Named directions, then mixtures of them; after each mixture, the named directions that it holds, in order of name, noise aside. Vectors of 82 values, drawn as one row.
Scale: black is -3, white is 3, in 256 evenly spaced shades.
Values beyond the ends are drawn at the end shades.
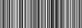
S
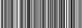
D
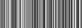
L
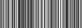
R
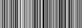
L, R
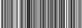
D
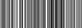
D, L, S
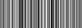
R, S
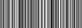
R, S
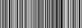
L, R, S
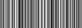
R, S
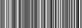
L, R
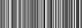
L, R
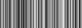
D, L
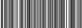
D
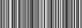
L, R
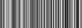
D, L, R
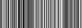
R, S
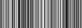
R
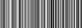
L, R, S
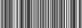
D, L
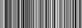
L, S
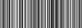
S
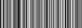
D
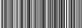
D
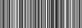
S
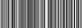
D, L, R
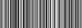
S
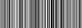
S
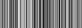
L, R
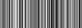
S
